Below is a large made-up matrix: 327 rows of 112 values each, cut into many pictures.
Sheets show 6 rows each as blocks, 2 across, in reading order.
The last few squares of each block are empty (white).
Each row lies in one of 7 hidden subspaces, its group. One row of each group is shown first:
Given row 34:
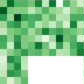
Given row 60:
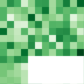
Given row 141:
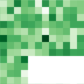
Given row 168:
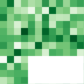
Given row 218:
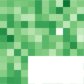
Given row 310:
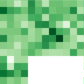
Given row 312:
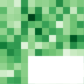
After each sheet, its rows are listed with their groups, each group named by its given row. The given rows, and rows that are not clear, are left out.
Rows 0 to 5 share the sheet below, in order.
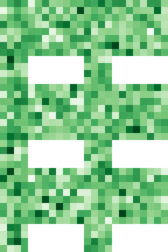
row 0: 310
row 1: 168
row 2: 310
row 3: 218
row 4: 34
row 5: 310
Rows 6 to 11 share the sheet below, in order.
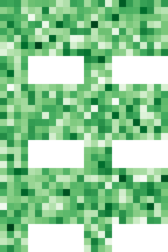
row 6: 312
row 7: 60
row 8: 34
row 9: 60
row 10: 310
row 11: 312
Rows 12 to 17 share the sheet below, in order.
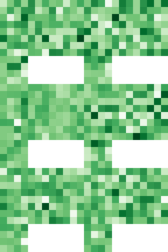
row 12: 141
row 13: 60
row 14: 141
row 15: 310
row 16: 141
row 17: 141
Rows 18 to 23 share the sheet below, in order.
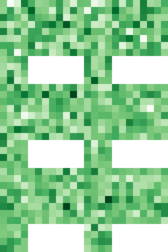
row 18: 34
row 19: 34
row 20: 168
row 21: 310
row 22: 218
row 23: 168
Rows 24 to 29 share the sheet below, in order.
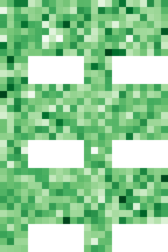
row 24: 310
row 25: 141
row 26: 34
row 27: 141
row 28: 312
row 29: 312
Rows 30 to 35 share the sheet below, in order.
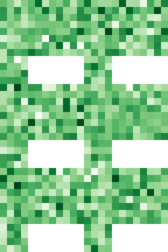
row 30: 141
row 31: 141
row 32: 312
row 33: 34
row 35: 34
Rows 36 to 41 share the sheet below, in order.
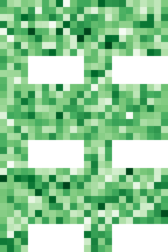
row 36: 218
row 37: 312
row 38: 218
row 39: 34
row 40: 310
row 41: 168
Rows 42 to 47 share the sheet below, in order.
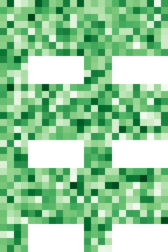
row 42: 60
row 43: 218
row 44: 168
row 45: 60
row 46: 310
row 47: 60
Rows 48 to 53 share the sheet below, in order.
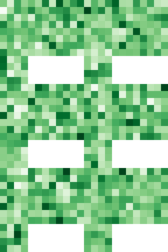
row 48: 34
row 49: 310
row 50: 60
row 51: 34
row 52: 310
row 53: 141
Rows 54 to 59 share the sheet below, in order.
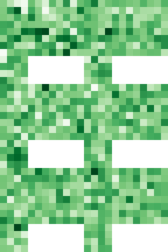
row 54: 168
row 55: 168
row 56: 168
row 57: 34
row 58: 60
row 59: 34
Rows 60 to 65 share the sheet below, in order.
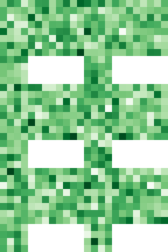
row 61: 312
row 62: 312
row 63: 168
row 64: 34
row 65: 34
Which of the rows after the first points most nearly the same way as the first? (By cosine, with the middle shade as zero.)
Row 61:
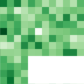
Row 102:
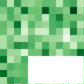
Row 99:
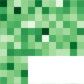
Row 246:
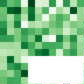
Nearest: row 102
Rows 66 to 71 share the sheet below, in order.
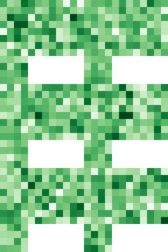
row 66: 60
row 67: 218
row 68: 312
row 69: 141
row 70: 312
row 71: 168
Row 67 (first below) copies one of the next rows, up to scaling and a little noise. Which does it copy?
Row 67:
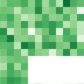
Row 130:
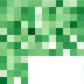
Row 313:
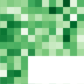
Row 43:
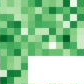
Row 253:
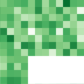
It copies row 253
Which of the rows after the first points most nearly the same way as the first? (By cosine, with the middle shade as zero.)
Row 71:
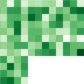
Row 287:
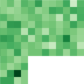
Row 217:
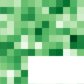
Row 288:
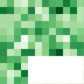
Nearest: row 288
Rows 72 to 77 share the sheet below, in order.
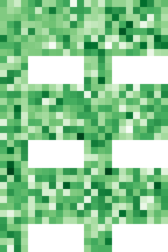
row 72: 218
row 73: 312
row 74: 168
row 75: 310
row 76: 34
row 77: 60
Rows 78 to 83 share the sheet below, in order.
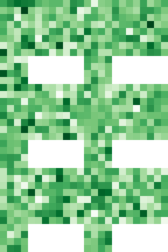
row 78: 168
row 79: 34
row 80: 312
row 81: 310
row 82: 141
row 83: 60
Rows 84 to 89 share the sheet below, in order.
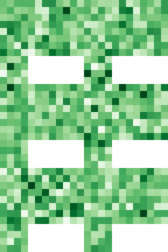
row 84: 141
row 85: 141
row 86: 34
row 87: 60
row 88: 312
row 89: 141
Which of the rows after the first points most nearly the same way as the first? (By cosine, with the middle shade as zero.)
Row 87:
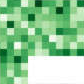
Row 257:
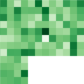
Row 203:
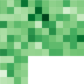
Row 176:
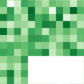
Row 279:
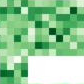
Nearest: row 203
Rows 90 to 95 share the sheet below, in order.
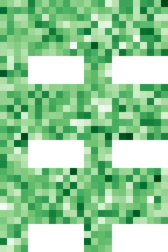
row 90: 310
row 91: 60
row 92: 168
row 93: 60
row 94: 218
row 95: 168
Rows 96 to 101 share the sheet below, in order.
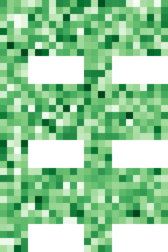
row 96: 60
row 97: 312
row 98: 34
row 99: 141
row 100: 312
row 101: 218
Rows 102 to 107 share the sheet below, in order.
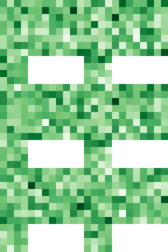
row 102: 168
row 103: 60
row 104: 141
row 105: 60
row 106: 312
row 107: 310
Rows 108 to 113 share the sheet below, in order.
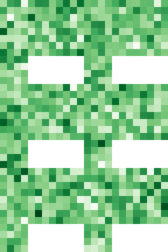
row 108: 60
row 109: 218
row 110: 218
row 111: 60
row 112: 310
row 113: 218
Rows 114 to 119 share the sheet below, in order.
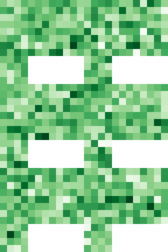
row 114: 312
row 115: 218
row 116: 60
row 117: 168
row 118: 141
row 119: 168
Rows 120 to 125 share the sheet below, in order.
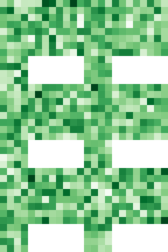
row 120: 312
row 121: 168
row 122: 312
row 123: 34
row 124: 34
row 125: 60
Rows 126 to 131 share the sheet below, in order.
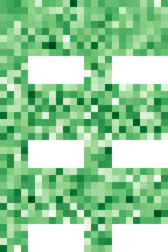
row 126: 218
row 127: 141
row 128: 34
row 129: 60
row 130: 218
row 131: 168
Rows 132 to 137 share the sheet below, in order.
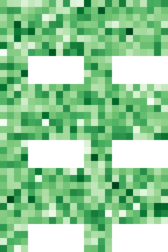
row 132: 168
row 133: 141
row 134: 141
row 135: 34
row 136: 218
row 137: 312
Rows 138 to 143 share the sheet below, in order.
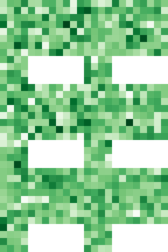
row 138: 310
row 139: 310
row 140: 60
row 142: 168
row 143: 218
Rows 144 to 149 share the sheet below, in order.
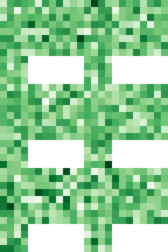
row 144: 141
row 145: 34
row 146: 168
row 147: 310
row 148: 218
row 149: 34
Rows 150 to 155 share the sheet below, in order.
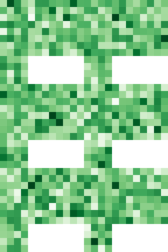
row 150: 34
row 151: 312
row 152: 310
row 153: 60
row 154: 312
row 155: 34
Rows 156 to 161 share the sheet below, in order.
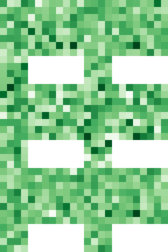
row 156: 60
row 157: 218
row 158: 34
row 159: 141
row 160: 218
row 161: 218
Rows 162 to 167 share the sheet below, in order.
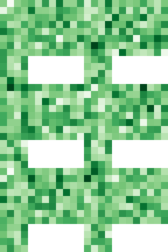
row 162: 34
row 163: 312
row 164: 168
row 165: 34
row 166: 34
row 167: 34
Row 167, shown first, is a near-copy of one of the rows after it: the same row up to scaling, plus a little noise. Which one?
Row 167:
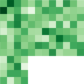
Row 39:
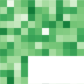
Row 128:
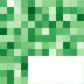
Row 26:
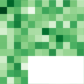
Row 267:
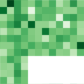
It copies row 26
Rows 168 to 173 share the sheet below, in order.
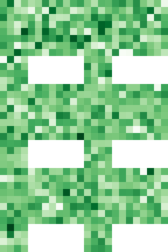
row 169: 60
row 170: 60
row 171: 218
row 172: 310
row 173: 218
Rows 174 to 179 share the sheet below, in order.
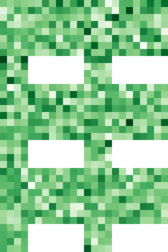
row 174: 34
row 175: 60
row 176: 34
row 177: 141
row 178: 312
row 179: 168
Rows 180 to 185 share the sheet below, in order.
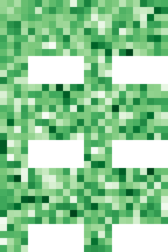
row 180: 218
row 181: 60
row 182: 34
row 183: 141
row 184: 168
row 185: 218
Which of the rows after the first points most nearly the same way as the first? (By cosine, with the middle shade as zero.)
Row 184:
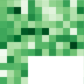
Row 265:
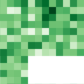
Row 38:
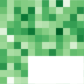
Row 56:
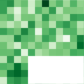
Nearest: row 38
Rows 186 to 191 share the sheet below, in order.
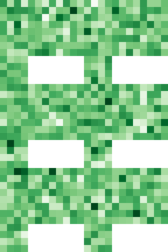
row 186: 168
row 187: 34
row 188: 310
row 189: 141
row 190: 310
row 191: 218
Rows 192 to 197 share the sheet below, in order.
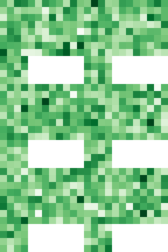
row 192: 141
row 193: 34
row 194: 168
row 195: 218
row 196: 310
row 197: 141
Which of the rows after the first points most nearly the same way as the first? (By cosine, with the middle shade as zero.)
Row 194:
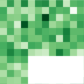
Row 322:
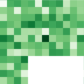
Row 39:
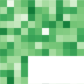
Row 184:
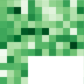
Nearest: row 322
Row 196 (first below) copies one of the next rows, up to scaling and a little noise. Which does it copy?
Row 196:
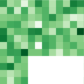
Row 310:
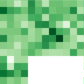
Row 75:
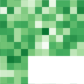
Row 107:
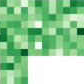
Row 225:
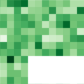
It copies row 107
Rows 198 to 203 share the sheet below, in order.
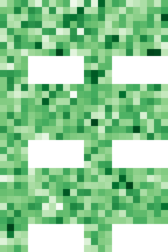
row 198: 310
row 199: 312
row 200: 168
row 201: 218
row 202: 310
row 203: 312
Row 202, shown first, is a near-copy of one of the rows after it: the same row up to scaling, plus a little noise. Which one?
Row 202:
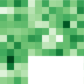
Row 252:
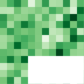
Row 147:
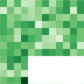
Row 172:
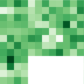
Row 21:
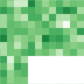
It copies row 172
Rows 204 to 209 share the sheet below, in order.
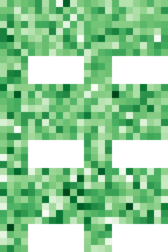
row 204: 218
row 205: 168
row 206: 141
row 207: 34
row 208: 310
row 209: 141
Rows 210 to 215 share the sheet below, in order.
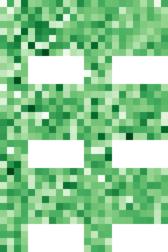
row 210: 312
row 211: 141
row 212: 141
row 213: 141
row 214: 34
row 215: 141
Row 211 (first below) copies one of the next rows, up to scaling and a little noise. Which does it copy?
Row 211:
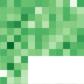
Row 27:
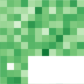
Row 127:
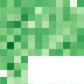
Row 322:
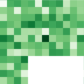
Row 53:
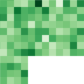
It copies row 127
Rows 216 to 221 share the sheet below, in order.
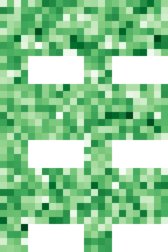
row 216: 312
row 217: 312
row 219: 168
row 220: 141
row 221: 60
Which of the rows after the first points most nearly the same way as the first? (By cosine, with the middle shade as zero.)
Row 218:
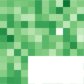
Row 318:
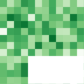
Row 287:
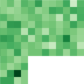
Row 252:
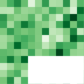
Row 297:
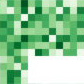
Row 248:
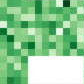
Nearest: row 248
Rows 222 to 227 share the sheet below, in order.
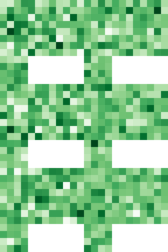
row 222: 60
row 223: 168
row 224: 60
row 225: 310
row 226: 312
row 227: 218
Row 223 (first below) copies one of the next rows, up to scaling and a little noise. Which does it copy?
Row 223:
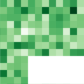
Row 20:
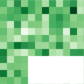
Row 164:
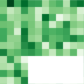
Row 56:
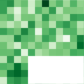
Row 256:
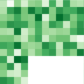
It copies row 20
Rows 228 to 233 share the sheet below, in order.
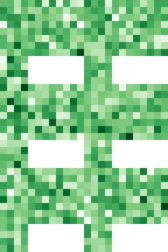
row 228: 34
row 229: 312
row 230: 60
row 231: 60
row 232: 34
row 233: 218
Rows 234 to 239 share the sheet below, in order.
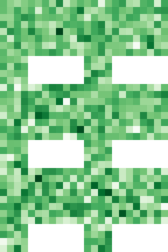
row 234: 218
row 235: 218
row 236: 312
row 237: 218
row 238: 312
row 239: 60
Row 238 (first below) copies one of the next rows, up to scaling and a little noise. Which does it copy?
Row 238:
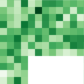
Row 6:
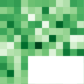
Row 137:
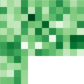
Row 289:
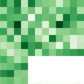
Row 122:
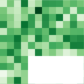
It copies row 122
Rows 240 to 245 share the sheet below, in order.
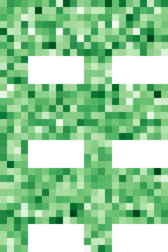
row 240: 218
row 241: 168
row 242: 34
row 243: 168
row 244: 312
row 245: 218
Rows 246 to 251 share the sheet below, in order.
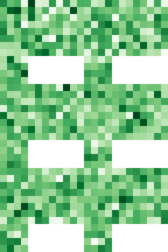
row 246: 168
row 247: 60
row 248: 218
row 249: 310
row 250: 312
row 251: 312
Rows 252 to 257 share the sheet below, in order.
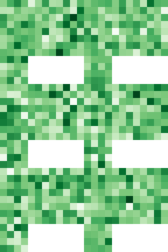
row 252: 310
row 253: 218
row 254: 218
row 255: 34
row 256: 168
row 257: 141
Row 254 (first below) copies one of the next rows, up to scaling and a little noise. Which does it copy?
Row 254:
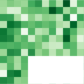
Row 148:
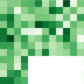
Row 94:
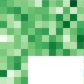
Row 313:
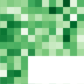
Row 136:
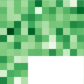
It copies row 313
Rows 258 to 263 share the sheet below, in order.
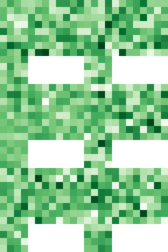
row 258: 60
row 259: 312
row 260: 168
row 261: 168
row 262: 312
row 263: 60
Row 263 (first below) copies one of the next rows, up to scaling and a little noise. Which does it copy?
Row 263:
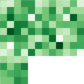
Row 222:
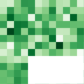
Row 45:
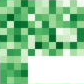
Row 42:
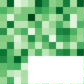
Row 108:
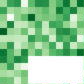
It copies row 222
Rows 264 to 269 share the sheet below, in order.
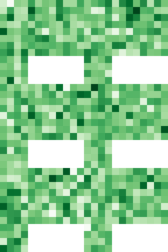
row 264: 34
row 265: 168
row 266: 218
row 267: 34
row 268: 218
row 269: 312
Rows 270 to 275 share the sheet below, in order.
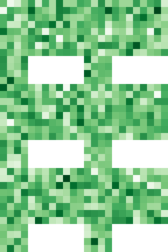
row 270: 34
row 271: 168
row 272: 218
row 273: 168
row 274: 312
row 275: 34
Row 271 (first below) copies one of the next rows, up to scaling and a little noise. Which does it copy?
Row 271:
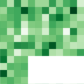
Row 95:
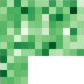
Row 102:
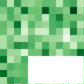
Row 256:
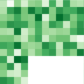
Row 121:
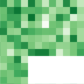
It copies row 95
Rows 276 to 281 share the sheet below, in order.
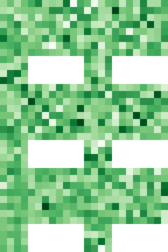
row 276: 218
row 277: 34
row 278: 312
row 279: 310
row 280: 34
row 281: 312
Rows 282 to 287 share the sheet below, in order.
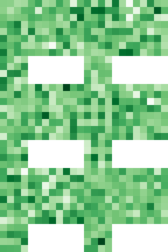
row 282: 218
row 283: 168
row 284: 141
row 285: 34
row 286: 168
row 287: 218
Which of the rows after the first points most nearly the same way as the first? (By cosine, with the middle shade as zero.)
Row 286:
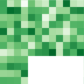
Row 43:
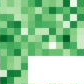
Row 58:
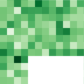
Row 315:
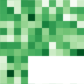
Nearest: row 315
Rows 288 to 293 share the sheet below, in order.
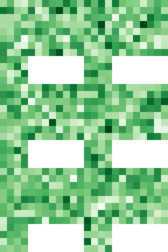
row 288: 312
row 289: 312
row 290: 312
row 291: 312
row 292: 168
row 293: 168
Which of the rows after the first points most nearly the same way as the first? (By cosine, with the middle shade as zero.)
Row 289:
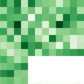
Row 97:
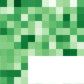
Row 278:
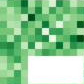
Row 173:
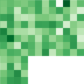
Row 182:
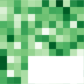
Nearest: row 97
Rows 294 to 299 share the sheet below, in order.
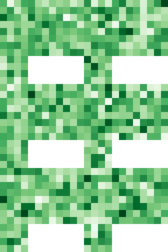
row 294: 34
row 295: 141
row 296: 34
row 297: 312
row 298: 312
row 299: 310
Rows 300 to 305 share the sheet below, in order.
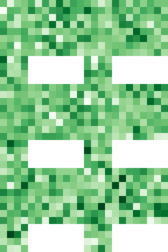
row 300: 34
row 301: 310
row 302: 310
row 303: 34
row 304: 141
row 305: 312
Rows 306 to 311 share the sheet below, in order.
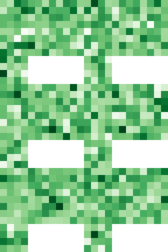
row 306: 168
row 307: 34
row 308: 218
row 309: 310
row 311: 141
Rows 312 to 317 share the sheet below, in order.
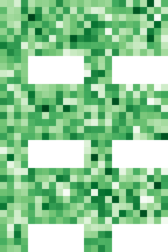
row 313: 218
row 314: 34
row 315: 34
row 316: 310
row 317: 60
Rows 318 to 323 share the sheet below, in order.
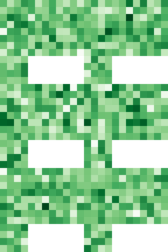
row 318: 60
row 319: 168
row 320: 218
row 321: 310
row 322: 141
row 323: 218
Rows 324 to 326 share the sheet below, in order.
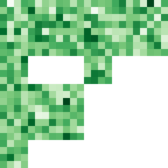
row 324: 34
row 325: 218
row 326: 312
